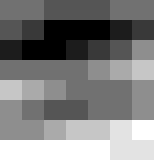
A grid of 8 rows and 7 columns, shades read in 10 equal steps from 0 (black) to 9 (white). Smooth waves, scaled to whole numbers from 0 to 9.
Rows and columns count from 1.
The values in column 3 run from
0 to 9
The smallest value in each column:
1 0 0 0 0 1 2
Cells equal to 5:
8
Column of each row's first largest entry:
1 1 7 7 1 1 7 1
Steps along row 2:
down down same same up up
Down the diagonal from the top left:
4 2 0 4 4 4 9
